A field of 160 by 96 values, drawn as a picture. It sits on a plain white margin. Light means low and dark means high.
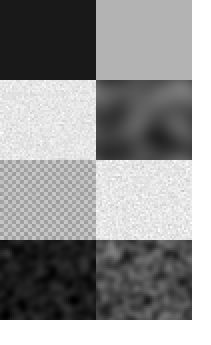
It is made of 4 by 2 panels. Panel 1,1: very high, flat. Panel 1,2: low, flat. Panel 2,1: very low, fine-grained, faint in contrast. Panel 2,2: high, smooth. Panel 3,1: low, checkered. Panel 3,2: very low, fine-grained, faint in contrast. Panel 4,1: very high, blotchy, faint in contrast. Panel 4,2: high, blotchy.
